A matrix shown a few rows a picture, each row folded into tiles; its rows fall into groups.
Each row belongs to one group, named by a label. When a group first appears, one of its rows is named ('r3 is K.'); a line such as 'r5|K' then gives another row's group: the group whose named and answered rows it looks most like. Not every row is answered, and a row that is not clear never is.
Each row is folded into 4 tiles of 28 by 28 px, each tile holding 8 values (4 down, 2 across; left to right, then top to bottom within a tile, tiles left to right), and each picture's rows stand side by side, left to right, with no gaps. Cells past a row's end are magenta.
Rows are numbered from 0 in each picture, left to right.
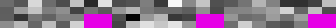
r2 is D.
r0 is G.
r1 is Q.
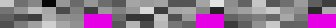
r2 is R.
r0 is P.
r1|D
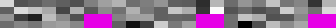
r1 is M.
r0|P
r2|M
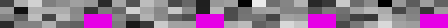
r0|R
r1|M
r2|G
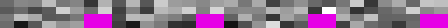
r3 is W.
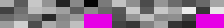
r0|G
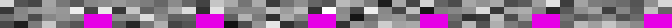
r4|D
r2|R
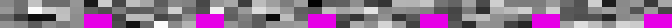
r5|G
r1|M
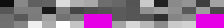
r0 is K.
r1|G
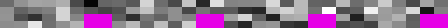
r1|G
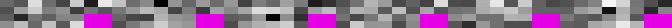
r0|G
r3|D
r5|K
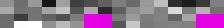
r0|Q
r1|D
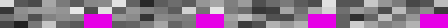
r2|M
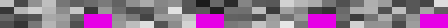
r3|D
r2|K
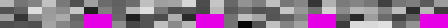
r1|G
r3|Q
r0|P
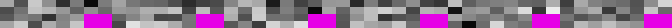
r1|Q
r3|Q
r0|G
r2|M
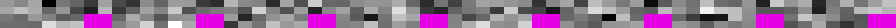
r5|G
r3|K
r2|P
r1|K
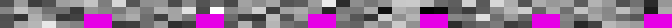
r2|D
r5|M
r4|W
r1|R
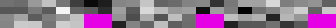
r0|K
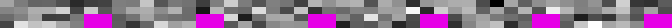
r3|W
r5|Q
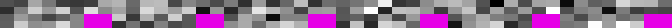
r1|R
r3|D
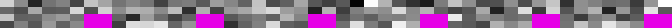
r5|D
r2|R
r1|Q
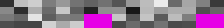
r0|M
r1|R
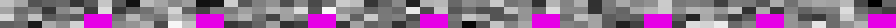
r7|K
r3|W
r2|R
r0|M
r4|M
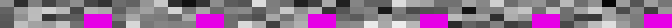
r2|D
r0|Q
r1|D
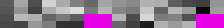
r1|M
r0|W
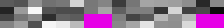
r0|G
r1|K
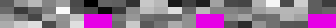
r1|D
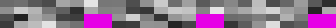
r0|Q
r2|R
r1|R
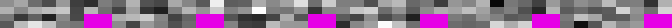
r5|M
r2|G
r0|Q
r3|Q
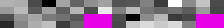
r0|W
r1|Q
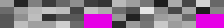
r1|P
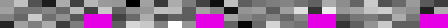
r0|W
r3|R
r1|Q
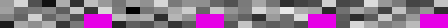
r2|D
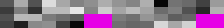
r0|W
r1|M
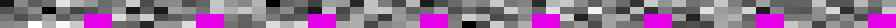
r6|P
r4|M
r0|K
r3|G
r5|P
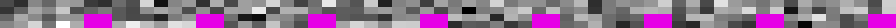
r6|W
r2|D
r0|K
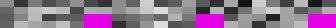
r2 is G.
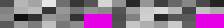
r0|D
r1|Q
